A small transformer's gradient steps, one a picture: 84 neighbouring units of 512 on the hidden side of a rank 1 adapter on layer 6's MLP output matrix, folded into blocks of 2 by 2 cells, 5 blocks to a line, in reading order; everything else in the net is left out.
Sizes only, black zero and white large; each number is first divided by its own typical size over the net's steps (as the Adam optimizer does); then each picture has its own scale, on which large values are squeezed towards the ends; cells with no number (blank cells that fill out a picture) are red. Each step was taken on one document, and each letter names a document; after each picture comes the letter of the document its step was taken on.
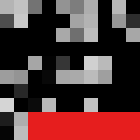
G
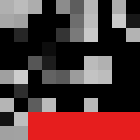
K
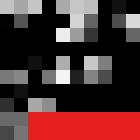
G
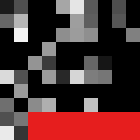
K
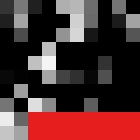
K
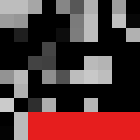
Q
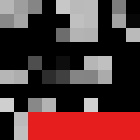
G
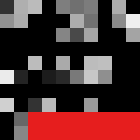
G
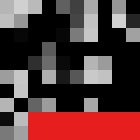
Q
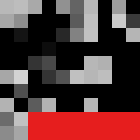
K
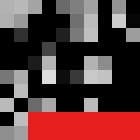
Q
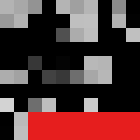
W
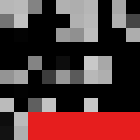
W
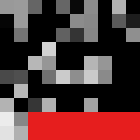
K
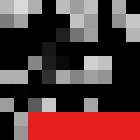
W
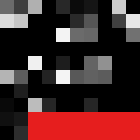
G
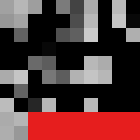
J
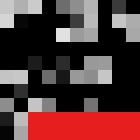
G
